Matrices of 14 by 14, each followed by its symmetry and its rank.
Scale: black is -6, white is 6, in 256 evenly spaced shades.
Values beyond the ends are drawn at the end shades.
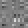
neither, rank two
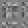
antisymmetric, rank two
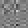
neither, rank two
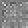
symmetric, rank three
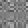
neither, rank two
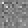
symmetric, rank three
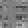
neither, rank two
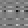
neither, rank one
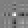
symmetric, rank one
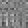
neither, rank two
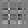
neither, rank one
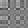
symmetric, rank one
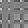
symmetric, rank one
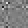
antisymmetric, rank two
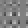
neither, rank one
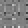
antisymmetric, rank two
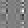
neither, rank one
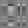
neither, rank one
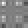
symmetric, rank one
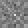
symmetric, rank three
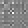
symmetric, rank three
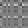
neither, rank one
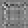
antisymmetric, rank two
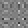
antisymmetric, rank two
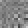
symmetric, rank three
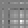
symmetric, rank one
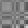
symmetric, rank one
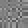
antisymmetric, rank two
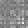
symmetric, rank three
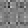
neither, rank two
